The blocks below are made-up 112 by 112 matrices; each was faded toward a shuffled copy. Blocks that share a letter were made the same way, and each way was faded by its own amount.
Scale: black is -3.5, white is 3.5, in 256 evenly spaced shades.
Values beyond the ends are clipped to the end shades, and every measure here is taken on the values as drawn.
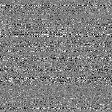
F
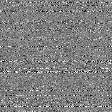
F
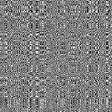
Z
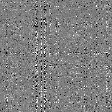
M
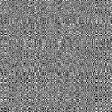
Z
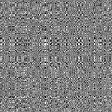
Z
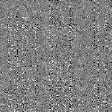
M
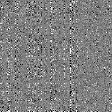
M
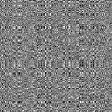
Z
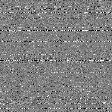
F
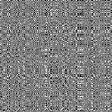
Z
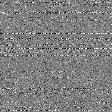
F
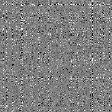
M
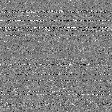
F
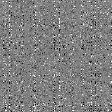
M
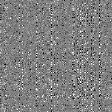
M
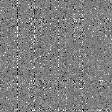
M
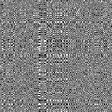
Z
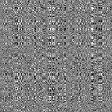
Z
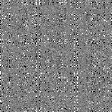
M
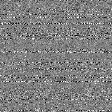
F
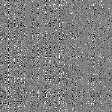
M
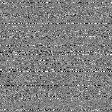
F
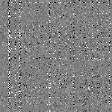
M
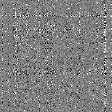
M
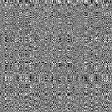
Z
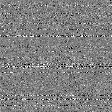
F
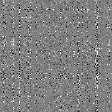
M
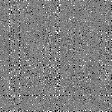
M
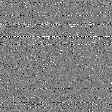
F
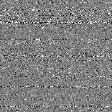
F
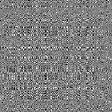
Z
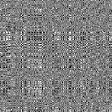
Z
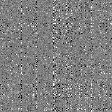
M
